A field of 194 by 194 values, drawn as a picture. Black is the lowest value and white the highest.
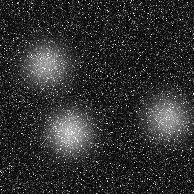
Overall the values sit about 20% of the way up the scale. No overall slope runs across the table. No single row or column stands out from its neighbours. There are three bumps. The values are skewed, with a long tail toward high values.
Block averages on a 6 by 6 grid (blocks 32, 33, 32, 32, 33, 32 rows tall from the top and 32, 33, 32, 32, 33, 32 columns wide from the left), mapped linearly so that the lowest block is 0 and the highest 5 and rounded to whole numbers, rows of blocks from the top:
0 0 0 0 0 0 / 1 4 1 0 0 0 / 1 4 1 0 0 1 / 0 2 3 0 3 5 / 0 3 5 0 1 2 / 0 0 0 0 0 0
